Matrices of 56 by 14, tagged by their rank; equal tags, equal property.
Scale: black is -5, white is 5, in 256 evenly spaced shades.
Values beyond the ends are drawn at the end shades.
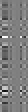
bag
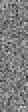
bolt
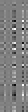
bag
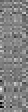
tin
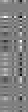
bag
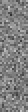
bolt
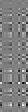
bag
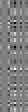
bag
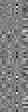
tin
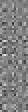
tin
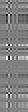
bag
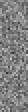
bolt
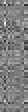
tin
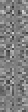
tin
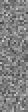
bolt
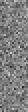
bolt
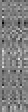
tin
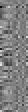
tin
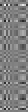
bag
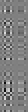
bag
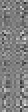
tin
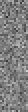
bolt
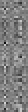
tin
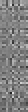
tin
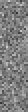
bolt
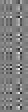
bag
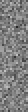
bolt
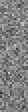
bolt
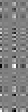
bag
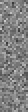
bolt
